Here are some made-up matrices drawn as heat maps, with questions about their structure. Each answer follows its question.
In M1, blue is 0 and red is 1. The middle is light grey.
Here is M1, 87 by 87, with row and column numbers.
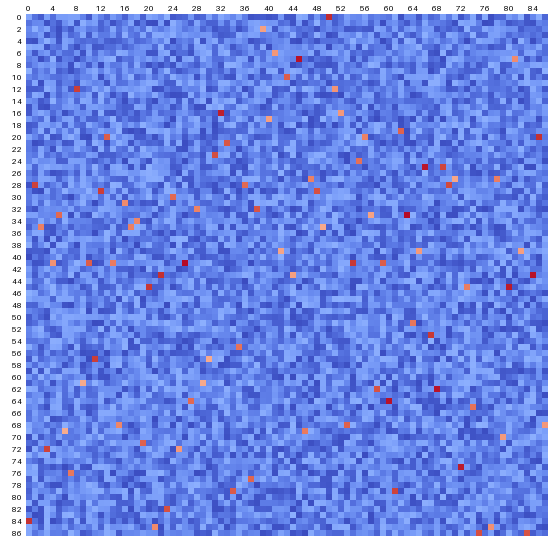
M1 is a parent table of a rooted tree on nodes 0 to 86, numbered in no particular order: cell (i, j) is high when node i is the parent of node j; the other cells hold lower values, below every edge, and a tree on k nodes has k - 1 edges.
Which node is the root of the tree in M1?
76
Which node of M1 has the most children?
41
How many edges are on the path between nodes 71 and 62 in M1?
2
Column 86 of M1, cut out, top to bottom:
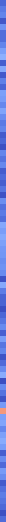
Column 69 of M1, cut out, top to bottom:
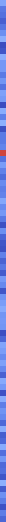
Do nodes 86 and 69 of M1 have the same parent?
no
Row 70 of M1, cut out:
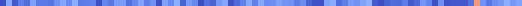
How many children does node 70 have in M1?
1
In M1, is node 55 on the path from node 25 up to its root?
yes
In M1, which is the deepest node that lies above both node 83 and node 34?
79
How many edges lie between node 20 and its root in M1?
3
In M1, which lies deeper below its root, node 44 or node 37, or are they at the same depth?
node 44
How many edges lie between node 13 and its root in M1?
4
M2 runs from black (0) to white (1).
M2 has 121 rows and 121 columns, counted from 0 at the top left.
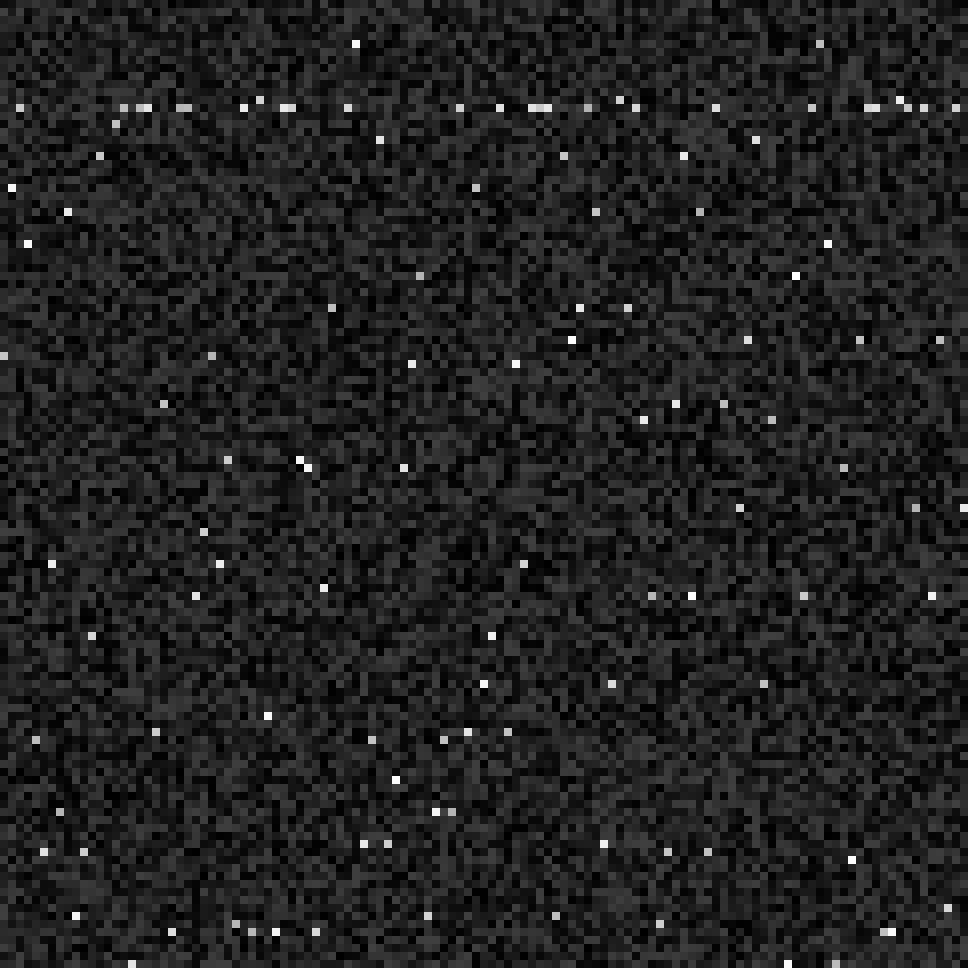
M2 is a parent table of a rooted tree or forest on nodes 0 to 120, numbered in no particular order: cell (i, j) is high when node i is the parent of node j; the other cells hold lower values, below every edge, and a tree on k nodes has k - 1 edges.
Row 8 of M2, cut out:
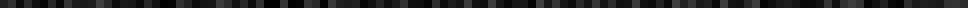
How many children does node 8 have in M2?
0
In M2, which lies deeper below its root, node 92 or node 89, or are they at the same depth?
node 92
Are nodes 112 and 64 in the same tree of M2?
yes
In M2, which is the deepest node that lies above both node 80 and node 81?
74
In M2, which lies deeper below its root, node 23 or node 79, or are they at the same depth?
the same depth
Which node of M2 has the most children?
13
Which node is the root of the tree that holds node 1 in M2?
13
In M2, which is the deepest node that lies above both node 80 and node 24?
74
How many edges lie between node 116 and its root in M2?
7
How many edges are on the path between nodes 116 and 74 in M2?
1
